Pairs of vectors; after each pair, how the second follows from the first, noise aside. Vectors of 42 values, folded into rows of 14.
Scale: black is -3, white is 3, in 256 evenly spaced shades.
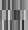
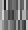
reversed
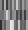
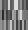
reversed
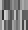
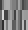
negated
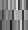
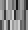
reversed
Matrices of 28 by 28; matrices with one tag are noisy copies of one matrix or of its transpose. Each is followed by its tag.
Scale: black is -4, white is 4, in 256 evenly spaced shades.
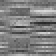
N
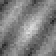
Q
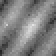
Q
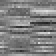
N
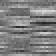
N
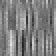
N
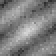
Q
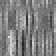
N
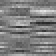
N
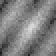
Q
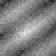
Q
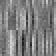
N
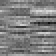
N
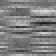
N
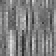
N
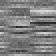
N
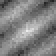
Q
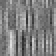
N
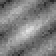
Q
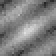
Q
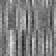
N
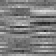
N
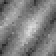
Q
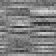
N
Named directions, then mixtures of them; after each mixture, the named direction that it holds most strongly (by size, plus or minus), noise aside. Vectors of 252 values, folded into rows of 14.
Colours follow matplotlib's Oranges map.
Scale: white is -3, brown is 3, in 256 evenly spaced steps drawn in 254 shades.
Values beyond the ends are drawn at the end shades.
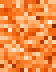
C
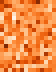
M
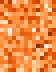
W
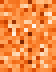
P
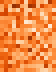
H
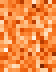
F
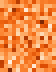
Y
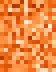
H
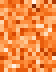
F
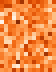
M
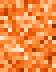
C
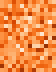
C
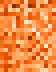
H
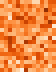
C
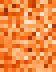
H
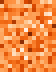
P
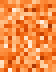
Y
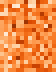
H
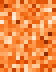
M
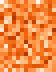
M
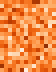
Y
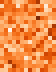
C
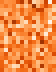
F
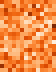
C
